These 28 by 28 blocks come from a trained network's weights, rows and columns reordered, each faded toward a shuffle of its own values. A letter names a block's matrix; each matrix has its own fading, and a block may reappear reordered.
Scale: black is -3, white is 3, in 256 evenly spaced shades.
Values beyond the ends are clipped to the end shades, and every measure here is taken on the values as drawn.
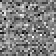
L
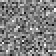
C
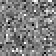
L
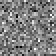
C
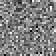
C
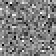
L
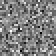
C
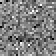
L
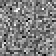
C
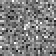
L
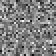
C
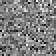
L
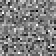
L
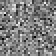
C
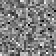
C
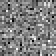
L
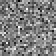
C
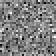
L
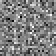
C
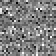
L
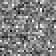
L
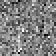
C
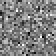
C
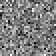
C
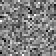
C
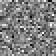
C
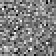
C
